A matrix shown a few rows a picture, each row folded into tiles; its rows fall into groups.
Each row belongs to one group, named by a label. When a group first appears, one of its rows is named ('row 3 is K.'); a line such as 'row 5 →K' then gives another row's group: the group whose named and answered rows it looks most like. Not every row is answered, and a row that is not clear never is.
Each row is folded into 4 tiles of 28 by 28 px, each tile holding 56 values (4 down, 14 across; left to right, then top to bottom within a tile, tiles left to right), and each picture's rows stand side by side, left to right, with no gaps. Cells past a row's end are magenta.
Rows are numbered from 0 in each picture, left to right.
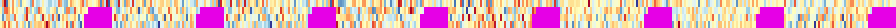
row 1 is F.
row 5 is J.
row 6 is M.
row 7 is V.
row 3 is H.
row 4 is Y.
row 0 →Y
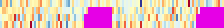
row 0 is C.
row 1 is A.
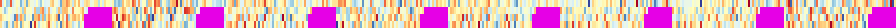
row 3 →M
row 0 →V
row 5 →A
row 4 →C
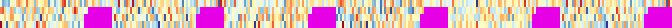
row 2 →V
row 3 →M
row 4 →A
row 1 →F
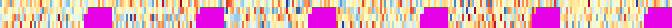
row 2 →M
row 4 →Y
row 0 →C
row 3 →H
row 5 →J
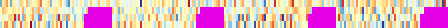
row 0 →C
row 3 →F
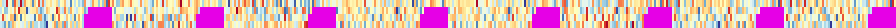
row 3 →J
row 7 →F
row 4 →J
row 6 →F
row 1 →V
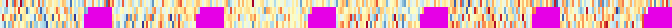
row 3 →C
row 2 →J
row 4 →Y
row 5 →Y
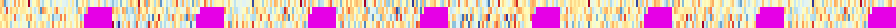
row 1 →H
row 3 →J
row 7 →A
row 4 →V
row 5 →J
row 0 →J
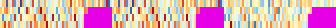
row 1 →Y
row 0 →Y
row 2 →M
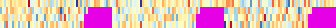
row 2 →M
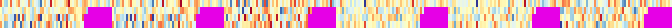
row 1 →V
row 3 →A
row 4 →A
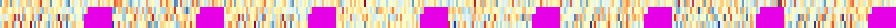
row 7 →V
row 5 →V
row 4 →H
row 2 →C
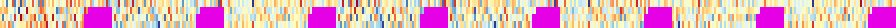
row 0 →Y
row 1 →F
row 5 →A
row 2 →A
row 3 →F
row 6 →H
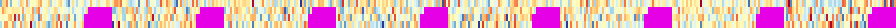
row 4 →V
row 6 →J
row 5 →H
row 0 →C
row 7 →Y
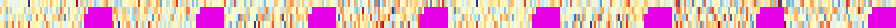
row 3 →Y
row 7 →H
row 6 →Y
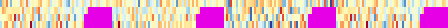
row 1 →M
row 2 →F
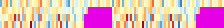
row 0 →C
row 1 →C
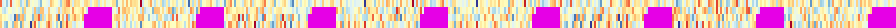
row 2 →C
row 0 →V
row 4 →A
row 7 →M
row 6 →H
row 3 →A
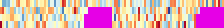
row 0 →H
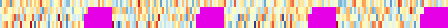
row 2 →V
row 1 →H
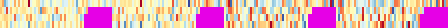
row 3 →Y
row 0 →J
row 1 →J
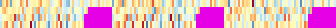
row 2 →J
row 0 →C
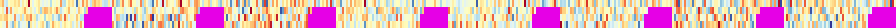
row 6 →Y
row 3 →J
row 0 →J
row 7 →F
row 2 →Y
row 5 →H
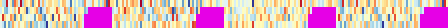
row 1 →J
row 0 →F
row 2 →A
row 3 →F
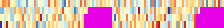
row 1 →Y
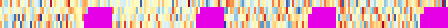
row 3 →Y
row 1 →A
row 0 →V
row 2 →M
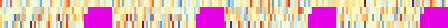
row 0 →V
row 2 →H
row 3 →J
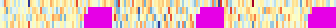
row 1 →F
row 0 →A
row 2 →J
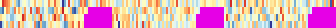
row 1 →H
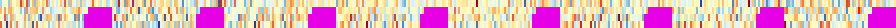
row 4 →J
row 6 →A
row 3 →C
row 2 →V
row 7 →H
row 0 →H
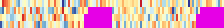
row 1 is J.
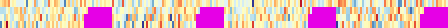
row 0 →M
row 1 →V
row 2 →A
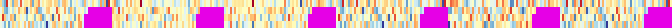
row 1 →J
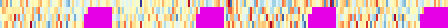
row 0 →C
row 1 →A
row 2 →Y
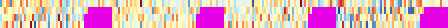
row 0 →C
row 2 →A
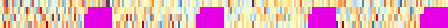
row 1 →C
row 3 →M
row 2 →A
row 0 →Y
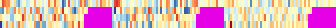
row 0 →M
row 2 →M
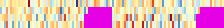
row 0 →J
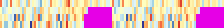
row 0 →V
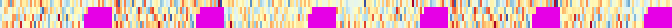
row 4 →Y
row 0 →C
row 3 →A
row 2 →M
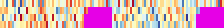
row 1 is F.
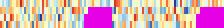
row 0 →H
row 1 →M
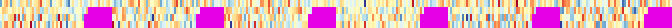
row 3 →A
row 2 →H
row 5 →M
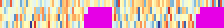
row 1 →F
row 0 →V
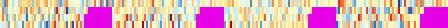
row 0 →F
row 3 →M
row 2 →M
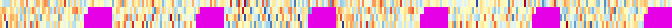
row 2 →F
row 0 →H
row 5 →M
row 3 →H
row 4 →A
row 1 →C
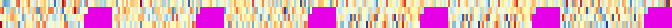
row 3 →V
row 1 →J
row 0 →H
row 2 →J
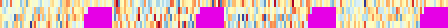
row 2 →V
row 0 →V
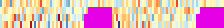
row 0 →C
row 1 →H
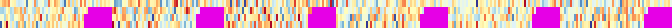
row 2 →Y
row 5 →V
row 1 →H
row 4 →A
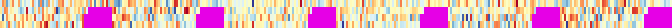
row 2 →A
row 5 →H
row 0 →Y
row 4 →V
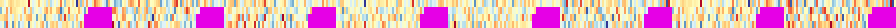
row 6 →J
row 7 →Y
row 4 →M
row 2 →C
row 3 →A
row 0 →J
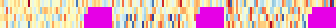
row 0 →J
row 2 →Y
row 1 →V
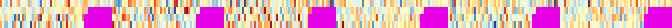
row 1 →H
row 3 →M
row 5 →A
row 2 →Y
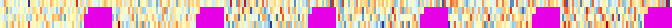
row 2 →F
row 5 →Y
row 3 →F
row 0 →A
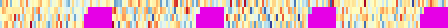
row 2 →F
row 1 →H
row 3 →J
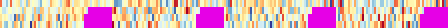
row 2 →F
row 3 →Y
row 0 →V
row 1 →H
